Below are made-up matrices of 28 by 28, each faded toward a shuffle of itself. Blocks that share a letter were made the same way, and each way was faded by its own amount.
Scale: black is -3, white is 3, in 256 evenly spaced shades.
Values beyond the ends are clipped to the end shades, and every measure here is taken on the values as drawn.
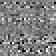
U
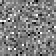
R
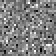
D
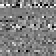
U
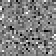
R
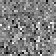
R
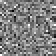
D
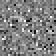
R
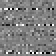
U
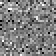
R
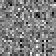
D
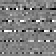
U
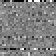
U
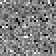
R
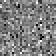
D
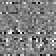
U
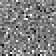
R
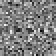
D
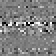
U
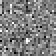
D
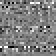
U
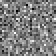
D
